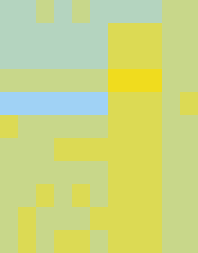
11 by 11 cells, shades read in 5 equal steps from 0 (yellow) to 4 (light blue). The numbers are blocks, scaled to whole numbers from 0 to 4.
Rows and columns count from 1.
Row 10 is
2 1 2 2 2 1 1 1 1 2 2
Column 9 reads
3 1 1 0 1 1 1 1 1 1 1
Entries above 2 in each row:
7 6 6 0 6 0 0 0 0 0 0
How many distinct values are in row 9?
2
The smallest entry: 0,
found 3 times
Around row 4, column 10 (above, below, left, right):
2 2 0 2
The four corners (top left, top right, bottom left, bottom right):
3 2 2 2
